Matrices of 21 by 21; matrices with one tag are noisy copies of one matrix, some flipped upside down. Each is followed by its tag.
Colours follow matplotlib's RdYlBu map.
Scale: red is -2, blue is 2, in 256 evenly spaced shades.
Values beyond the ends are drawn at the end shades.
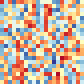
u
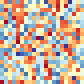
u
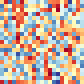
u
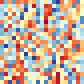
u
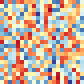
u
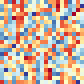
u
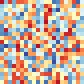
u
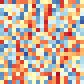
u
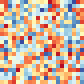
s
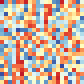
u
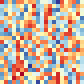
u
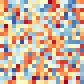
s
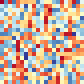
u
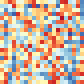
s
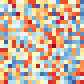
s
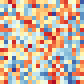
s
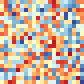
s
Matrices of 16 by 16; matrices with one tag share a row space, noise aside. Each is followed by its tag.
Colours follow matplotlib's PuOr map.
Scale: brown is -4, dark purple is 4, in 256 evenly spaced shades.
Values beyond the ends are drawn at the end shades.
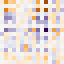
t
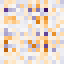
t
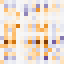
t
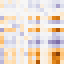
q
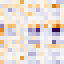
q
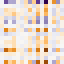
t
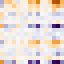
q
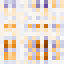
t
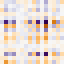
t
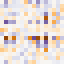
t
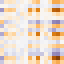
q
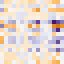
q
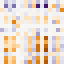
t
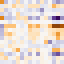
q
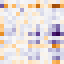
q
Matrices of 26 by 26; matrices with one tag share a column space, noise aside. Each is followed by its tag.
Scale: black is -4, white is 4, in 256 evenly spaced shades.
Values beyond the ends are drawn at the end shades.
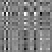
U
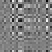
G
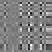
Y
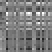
U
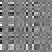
Y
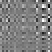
G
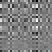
G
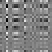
G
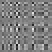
Y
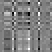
U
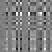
U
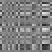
Y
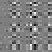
Y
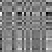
U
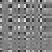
G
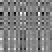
U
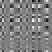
G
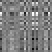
U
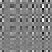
G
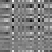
G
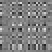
Y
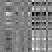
U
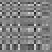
Y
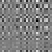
G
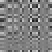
G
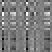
U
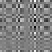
G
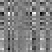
U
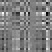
U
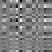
G
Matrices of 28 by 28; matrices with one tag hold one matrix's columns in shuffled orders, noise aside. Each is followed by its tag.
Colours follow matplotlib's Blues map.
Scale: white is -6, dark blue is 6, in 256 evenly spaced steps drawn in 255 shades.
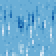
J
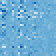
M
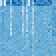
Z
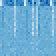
Z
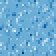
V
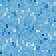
V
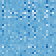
M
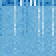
Z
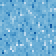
V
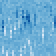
J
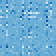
M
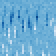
J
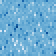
V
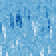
J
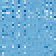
M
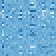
M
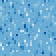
V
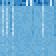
Z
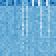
Z
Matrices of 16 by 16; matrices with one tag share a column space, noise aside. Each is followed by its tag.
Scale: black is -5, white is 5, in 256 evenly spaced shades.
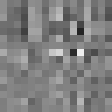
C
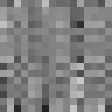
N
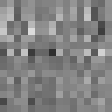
C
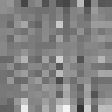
N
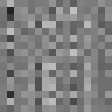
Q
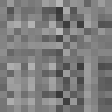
Q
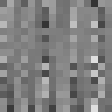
N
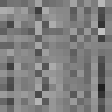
Q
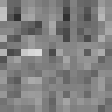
C
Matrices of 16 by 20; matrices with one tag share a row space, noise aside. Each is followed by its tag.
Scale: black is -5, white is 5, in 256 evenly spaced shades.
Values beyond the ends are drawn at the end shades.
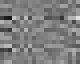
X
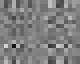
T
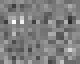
T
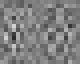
T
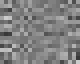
X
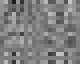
T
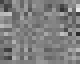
X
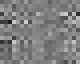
X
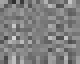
T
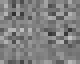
T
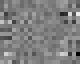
X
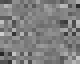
X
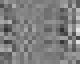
X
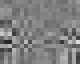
X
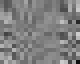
X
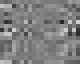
X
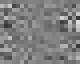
X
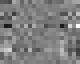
X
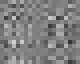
T
